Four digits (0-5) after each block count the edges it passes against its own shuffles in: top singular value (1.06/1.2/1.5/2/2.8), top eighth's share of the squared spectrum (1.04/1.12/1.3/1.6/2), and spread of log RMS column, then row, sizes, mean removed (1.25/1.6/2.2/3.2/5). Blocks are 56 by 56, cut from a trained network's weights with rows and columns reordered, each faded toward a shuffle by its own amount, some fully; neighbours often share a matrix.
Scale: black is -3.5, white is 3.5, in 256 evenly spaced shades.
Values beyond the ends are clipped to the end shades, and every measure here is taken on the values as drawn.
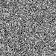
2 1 0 0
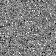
1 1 0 0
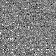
3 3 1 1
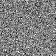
1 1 0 0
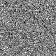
1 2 0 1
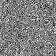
0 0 0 0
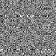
3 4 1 2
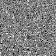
2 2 1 1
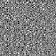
3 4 1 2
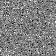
1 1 0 0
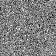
0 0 0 0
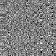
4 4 2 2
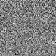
3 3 0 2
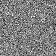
0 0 0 0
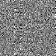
3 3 2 2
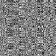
4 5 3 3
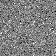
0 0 0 0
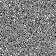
0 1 0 0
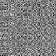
4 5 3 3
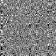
3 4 2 1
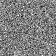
0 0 0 0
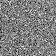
0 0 0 0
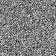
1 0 0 0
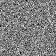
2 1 0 0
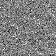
2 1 0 0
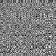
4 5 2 2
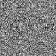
3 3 1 1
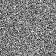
1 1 0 0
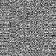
4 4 2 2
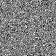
1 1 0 1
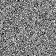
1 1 0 0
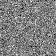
0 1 0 0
